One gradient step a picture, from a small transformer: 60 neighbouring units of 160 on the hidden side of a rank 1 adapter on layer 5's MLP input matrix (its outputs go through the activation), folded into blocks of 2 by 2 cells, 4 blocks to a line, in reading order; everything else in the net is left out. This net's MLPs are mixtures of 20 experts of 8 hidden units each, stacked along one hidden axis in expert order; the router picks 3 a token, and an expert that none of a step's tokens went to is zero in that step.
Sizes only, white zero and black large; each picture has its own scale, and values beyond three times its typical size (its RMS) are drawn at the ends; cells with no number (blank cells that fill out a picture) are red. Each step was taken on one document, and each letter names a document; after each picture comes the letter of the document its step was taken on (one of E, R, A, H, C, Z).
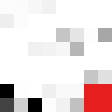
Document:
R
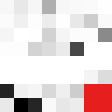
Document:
R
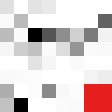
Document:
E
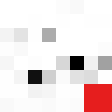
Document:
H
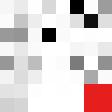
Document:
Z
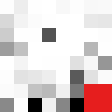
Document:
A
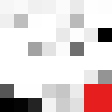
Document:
R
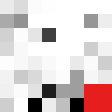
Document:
A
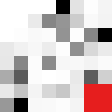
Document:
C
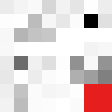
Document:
Z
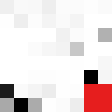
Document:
R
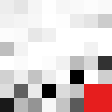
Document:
A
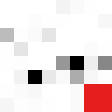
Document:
H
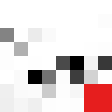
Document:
H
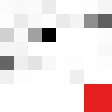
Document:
Z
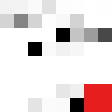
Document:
E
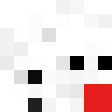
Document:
H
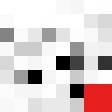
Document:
H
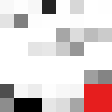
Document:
R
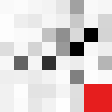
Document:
C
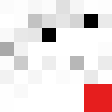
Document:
Z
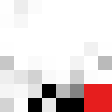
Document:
A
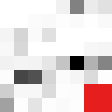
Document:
H
